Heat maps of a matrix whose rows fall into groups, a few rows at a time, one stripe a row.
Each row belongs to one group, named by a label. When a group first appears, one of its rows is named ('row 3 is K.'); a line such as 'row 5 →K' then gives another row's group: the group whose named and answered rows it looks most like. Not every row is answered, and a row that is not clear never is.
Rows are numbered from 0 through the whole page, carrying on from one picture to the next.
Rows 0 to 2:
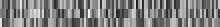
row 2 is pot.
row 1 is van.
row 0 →van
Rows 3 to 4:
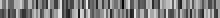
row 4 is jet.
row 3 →pot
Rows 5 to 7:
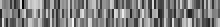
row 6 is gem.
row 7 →van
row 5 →van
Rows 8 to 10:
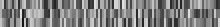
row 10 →van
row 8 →gem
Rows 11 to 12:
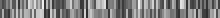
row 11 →van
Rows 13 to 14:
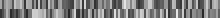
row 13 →pot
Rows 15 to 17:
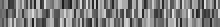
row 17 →pot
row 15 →jet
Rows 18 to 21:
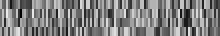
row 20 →gem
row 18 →jet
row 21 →pot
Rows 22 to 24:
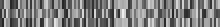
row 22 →jet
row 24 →jet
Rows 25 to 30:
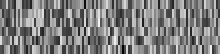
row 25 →jet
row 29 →pot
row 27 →van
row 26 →van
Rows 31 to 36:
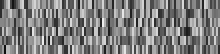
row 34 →gem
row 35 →van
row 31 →jet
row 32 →gem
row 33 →van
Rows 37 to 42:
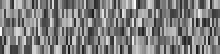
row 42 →jet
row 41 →gem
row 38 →gem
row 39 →van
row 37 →pot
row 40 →pot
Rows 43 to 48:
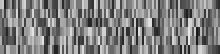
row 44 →gem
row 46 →van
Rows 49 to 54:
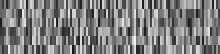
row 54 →pot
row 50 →gem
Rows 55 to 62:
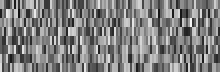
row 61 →jet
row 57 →pot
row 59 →jet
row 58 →gem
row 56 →gem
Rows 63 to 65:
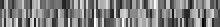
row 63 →jet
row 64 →gem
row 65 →gem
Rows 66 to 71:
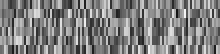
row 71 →jet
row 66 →jet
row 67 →van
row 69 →pot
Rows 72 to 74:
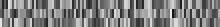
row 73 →jet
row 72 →pot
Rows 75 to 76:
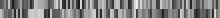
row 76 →van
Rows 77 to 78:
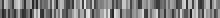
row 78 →jet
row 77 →pot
